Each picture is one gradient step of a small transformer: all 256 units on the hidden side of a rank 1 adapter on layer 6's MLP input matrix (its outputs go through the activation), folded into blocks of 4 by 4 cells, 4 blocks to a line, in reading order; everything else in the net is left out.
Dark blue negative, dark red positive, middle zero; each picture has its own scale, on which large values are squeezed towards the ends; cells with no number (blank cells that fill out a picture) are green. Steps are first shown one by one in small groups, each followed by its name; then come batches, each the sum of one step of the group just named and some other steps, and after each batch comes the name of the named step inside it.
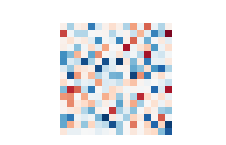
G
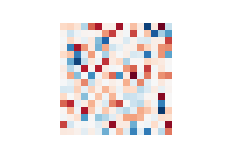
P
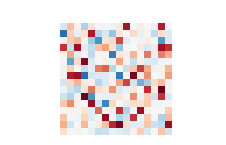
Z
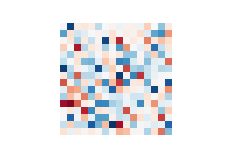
G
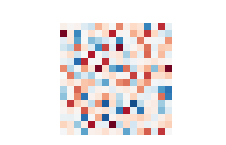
P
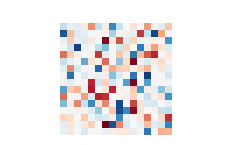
G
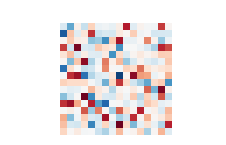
Z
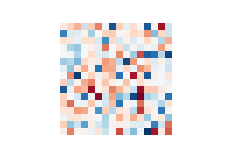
P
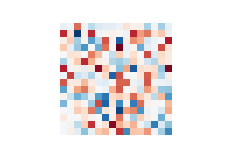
Z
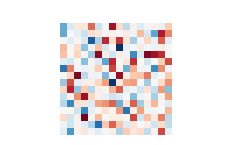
G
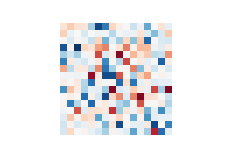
G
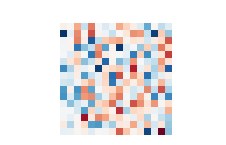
Z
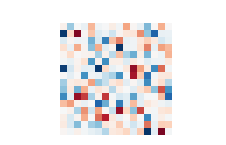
Z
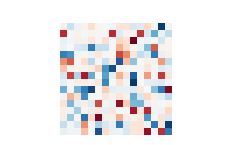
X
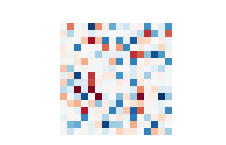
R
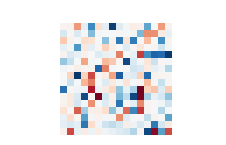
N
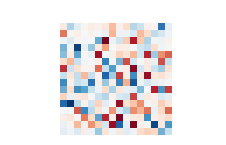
X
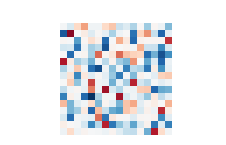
X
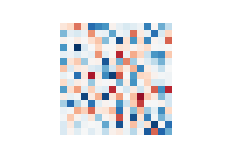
R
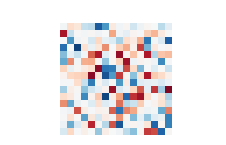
X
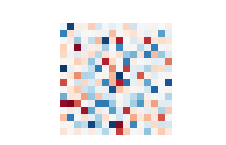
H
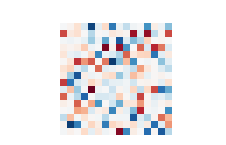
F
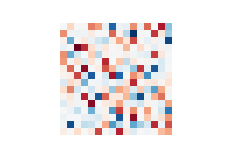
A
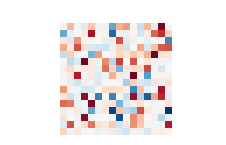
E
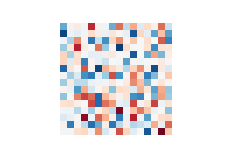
A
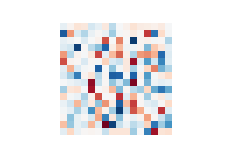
F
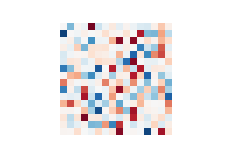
H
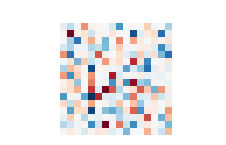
H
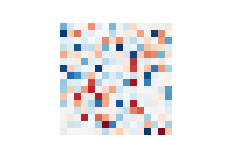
F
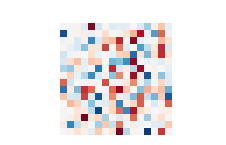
F
